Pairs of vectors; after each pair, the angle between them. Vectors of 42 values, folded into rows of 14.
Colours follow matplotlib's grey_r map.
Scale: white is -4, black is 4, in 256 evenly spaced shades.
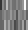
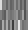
partly opposed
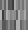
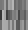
nearly opposite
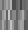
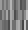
orthogonal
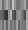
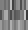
partly opposed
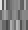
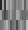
nearly opposite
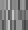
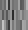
nearly opposite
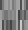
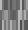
nearly opposite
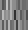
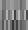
partly aligned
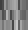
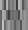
partly opposed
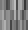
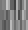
nearly opposite
